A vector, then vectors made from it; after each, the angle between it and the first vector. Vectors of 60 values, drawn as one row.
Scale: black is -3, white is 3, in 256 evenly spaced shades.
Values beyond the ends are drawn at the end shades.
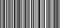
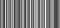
nearly parallel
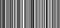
partly aligned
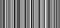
nearly parallel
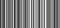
nearly parallel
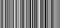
nearly opposite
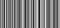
nearly parallel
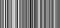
partly opposed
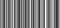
nearly parallel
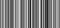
partly opposed
